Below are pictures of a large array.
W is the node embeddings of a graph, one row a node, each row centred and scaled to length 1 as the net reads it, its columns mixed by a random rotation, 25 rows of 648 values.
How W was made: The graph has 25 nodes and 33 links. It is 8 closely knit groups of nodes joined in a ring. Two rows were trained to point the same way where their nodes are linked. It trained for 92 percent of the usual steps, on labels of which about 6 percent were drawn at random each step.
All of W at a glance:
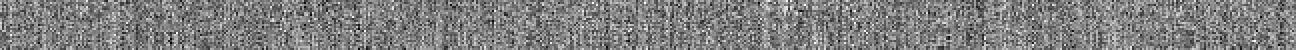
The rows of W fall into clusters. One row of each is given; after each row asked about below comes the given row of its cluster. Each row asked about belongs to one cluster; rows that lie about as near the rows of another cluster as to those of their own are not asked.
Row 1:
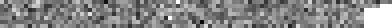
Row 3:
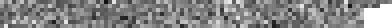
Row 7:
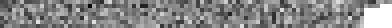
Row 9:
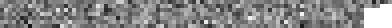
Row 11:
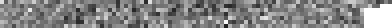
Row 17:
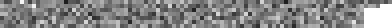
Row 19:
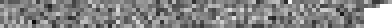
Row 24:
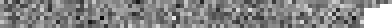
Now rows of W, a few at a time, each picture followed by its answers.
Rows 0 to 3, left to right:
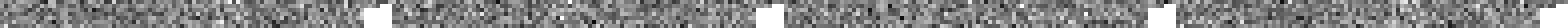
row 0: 3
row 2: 9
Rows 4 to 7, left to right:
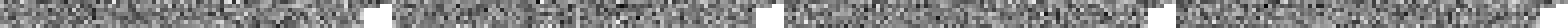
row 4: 3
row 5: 11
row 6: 7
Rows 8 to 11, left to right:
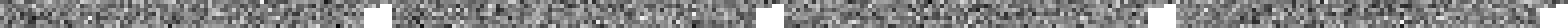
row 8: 17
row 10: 17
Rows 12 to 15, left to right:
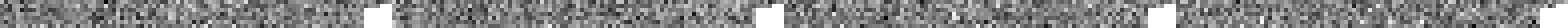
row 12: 1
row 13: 11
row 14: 1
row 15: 24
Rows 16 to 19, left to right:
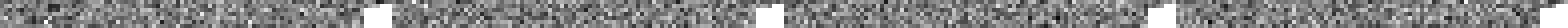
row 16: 19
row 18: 7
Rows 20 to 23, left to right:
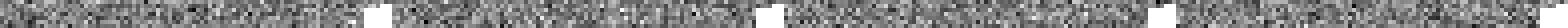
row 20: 17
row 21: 19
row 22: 9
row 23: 24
